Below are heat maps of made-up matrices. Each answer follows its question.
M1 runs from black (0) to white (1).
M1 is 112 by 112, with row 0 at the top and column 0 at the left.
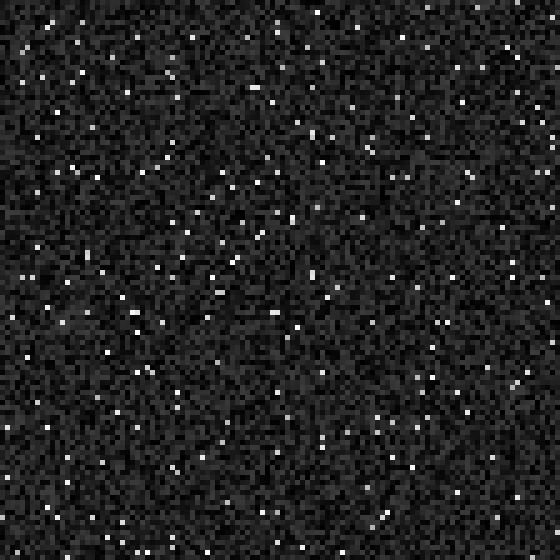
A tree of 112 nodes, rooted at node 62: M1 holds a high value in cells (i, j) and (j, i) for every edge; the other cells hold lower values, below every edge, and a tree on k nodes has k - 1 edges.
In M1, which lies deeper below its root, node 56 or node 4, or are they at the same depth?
node 56
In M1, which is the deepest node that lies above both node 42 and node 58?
55
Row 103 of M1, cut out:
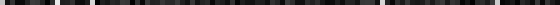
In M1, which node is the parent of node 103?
11
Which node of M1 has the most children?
55
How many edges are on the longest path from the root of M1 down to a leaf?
7
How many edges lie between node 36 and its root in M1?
3
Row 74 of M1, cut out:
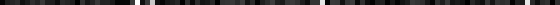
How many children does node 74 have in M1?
3
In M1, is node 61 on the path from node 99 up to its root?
no
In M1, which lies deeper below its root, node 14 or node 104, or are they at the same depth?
the same depth
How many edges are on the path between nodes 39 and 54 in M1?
4
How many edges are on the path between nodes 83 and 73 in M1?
5
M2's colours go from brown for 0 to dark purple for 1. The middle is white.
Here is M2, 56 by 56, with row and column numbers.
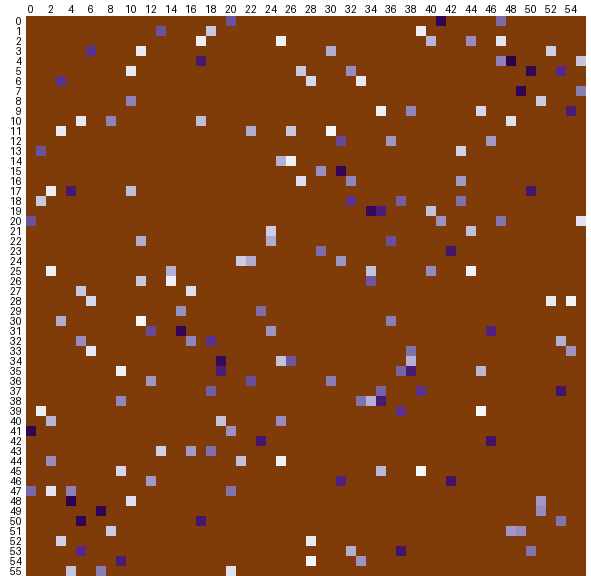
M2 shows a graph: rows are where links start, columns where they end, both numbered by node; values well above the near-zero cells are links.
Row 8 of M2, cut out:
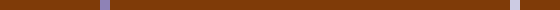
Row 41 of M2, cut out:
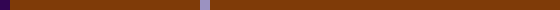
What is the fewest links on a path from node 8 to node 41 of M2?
6
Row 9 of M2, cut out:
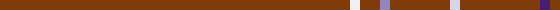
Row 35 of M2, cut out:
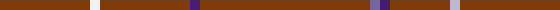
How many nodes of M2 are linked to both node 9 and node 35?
2
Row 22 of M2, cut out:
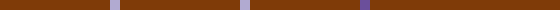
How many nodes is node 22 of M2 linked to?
3
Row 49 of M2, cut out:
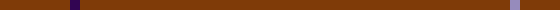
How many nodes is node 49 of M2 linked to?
2
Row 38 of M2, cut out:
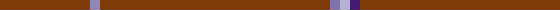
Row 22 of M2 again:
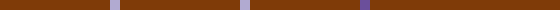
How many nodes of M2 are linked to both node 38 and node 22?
0
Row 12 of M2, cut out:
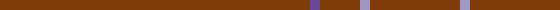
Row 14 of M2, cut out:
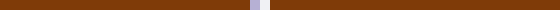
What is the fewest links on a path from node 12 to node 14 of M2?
5
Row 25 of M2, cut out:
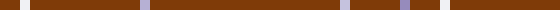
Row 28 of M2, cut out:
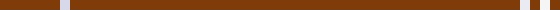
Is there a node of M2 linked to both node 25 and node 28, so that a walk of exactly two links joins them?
no
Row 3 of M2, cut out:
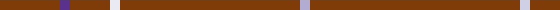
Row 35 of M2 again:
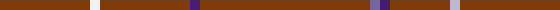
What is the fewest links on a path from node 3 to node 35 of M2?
4
